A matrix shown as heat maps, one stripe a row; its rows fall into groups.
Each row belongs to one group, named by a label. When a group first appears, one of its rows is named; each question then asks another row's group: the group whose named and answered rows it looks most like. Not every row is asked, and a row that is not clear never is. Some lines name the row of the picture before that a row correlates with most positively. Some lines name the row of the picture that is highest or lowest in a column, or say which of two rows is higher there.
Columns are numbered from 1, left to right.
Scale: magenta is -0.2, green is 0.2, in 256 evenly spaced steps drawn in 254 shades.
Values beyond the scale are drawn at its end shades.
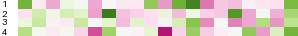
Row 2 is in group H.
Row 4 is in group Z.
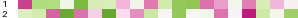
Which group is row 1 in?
H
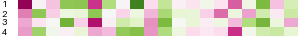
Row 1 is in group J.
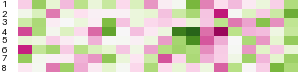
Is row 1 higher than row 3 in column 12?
Yes
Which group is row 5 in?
Z
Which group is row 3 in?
H
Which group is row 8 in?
Z
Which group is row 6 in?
H
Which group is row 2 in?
Z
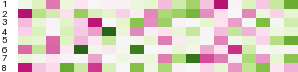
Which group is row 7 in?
Z
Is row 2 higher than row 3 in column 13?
Yes
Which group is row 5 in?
Z
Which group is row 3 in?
J
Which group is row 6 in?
J
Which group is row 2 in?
H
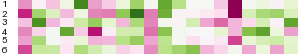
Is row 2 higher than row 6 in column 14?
Yes
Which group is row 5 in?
J
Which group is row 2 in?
J
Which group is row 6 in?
H
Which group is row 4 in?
J
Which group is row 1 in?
J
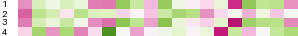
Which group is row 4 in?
Z
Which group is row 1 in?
J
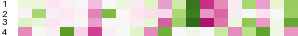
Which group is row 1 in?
Z
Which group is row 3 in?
Z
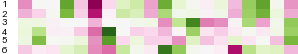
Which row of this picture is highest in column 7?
4
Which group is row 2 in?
J
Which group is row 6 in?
J
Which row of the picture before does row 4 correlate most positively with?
2
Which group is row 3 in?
Z
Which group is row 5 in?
H
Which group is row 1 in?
J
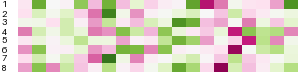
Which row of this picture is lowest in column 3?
8
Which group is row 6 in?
J
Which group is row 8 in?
Z
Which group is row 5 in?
H
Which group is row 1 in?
H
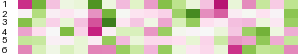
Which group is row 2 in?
Z
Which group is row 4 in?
J
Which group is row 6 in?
J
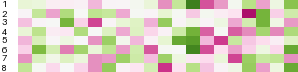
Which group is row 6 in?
H
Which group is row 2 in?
H
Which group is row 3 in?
J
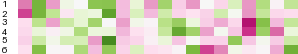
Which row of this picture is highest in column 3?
2
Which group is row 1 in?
H
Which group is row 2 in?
H
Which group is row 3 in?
H
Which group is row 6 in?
H
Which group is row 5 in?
H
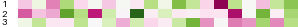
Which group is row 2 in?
J
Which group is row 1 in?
Z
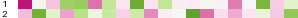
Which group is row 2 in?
H
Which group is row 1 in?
J
